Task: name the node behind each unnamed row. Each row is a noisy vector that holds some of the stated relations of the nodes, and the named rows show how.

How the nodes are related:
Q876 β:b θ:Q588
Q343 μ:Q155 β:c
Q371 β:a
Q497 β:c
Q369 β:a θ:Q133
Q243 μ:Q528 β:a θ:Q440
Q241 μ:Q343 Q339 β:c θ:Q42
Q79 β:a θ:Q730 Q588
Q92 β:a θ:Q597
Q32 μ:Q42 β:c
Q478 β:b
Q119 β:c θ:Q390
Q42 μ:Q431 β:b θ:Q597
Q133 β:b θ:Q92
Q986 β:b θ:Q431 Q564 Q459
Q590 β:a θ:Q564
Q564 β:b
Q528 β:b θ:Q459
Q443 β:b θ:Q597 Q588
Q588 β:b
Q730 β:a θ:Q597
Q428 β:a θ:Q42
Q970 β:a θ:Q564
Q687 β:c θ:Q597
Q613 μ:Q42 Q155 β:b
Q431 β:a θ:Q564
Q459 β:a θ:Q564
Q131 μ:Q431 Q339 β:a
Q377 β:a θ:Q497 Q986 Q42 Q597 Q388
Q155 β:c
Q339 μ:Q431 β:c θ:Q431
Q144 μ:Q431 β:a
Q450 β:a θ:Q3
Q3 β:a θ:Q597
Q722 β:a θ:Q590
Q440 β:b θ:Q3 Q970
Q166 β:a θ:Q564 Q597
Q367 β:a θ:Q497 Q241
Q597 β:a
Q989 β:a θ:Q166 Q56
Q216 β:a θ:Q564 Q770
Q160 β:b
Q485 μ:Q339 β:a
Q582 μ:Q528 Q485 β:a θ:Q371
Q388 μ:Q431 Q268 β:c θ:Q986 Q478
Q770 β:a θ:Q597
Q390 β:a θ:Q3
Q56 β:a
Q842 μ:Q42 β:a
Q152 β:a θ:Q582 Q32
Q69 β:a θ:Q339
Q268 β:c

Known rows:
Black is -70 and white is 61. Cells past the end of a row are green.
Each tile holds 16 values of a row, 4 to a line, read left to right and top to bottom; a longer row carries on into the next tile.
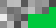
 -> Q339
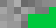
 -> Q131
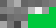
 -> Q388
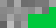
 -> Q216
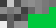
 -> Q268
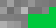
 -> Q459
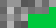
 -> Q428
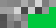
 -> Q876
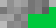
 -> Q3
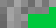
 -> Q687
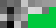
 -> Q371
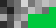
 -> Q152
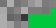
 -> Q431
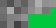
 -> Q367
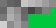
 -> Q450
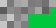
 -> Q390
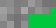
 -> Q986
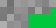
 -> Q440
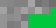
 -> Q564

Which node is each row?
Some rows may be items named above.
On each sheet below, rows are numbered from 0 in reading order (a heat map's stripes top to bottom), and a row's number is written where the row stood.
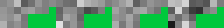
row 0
Q131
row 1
Q450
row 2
Q131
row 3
Q369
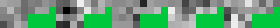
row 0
Q92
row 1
Q582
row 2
Q144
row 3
Q56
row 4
Q243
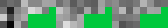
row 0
Q371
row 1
Q989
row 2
Q497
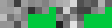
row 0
Q155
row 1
Q369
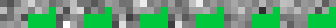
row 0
Q590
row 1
Q722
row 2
Q528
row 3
Q528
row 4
Q79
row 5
Q588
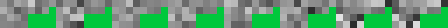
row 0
Q485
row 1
Q241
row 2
Q131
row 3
Q343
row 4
Q478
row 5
Q155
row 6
Q69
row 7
Q69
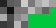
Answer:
Q152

